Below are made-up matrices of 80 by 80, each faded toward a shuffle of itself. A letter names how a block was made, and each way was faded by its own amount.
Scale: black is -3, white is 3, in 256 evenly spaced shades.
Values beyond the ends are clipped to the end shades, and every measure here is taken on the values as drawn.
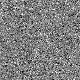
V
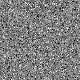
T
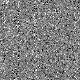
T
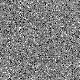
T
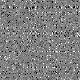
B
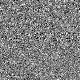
V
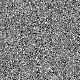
T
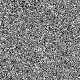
V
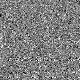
V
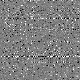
B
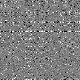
B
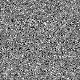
V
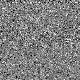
V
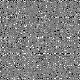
B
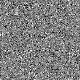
V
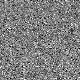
V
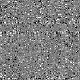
B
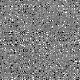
B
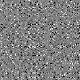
B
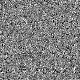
V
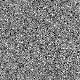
V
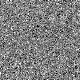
V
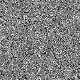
T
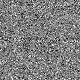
V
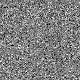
V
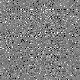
B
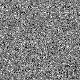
V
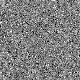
V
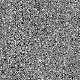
T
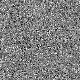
V
